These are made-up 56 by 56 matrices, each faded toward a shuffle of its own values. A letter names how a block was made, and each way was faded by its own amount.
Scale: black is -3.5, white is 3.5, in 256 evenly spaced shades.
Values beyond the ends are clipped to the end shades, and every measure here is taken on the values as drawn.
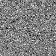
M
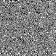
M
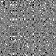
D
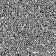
M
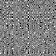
D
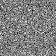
M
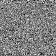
M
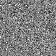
M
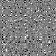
D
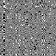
D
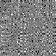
D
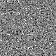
M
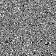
M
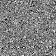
M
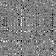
D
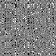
D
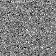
M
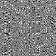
D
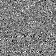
M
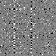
D
